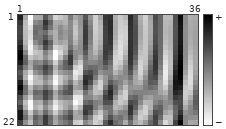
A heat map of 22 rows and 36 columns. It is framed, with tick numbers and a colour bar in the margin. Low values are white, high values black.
Stripes: upright, repeating 8 times. Grain: streaks running down. Slope: none. Rings: centred on the top left.
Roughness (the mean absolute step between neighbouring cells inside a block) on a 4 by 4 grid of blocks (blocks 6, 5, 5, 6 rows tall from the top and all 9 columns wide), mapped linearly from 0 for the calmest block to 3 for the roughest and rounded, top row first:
2 1 1 0 | 3 1 2 2 | 3 2 0 3 | 3 2 1 1
